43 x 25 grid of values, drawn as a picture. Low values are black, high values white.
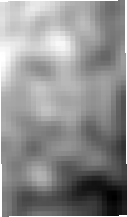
No lone cell stands out from its neighbours. The field is mottled with small blotches. Values rise toward the top left. The top left is the ninth with the highest average. The bottom right is the ninth with the lowest average. There are no regular stripes.
